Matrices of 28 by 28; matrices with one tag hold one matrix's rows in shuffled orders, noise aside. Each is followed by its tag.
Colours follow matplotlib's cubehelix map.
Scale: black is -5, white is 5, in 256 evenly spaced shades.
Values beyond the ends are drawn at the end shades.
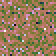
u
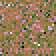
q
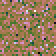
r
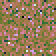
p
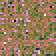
u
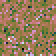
p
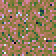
u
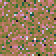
r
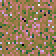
q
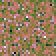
u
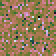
r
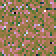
u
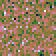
u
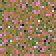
q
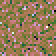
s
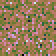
p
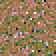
r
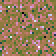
q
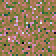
p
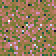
p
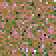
r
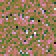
r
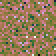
r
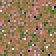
s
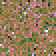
s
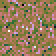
p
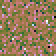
s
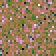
q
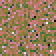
s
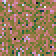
u
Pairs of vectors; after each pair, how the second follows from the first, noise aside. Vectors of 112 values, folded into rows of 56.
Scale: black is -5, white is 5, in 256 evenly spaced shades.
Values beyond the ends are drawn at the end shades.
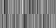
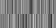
reversed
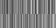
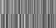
reversed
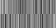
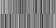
copied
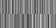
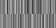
reversed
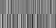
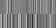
copied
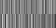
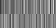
reversed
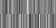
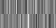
reversed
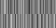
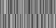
copied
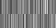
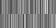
copied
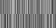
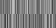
copied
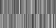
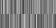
reversed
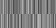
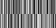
scaled up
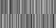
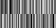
scaled up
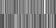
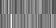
reversed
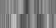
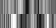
scaled up
